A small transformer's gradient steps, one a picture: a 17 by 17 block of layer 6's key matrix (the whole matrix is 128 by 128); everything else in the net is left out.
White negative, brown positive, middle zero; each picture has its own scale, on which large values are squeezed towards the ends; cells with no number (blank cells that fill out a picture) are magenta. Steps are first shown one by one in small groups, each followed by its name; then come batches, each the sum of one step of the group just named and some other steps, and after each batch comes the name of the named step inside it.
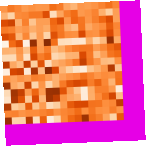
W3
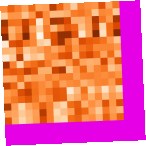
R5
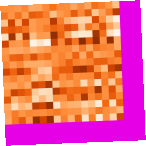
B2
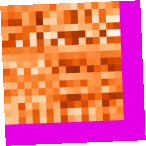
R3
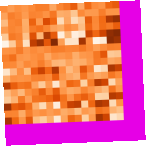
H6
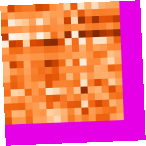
H6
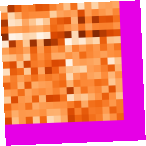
W3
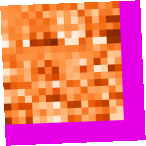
H6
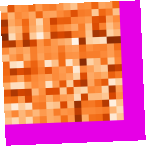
R5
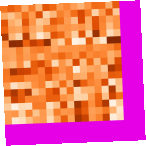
R5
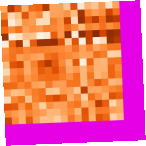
H6
